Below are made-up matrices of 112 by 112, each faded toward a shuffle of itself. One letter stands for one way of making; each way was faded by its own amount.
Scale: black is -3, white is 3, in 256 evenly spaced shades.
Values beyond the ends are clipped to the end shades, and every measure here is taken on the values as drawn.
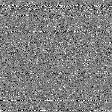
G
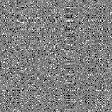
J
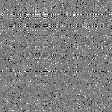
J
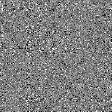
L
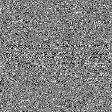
G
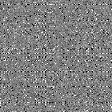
J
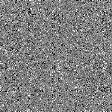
L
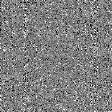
L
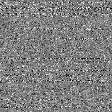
G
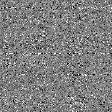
L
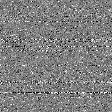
G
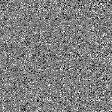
L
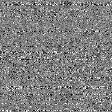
G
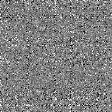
L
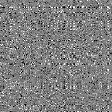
J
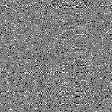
J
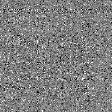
L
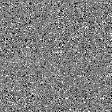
L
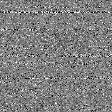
G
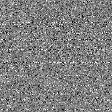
G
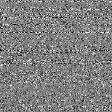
G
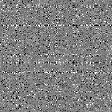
J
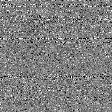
G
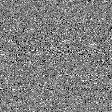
G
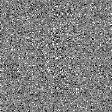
L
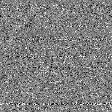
G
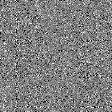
L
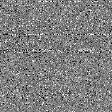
L
